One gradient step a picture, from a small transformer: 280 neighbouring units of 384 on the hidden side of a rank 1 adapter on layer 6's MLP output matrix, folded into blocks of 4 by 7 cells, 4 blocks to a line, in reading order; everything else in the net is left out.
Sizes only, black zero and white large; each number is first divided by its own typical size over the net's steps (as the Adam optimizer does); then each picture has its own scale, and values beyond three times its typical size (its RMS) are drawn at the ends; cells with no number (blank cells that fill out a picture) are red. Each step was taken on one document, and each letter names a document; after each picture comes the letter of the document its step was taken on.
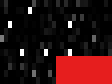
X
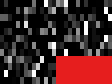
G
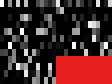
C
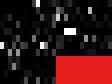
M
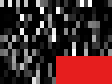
C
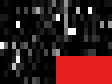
M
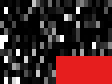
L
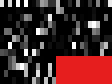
C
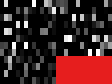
G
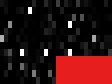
X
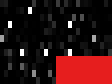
X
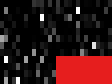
L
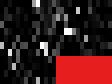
M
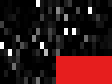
M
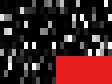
G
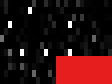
X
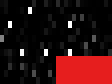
X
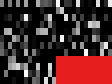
C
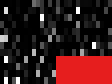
L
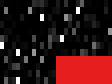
L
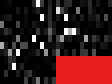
M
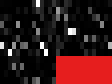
M
